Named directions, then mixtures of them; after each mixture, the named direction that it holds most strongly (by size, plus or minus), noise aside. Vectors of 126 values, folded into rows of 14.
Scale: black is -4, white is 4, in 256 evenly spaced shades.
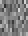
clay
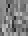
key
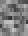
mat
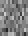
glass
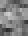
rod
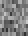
glass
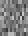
glass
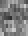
rod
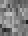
rod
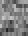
mat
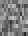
glass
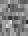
mat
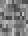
mat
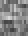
mat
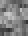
rod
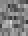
mat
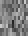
clay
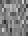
clay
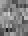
rod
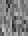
key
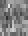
key
